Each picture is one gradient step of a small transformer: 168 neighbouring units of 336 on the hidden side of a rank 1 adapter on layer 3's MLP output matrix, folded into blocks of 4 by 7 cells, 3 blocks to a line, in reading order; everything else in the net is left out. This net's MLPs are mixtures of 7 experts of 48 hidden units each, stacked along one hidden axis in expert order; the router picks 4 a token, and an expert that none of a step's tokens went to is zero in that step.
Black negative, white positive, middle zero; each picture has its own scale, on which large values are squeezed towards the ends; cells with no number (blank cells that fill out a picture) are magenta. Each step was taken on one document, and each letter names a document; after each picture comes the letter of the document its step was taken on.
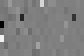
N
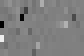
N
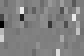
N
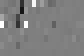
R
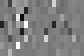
R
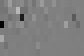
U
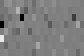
U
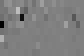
U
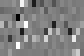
R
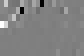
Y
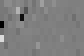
U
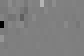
U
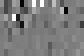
Y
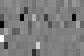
N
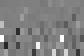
N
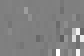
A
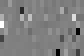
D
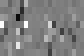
R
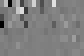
R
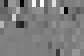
Y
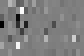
R
